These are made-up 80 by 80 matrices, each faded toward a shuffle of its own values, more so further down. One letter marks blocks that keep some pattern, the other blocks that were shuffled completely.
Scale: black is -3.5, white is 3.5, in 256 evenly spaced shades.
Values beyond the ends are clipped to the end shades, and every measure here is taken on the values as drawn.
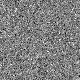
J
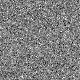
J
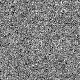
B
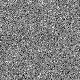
B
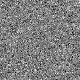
B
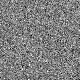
J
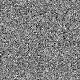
B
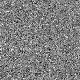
B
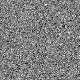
B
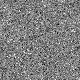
J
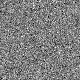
J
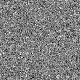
B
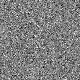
B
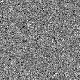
B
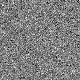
B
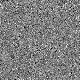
B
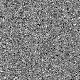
B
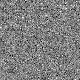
B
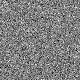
J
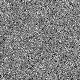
J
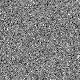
B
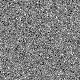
J
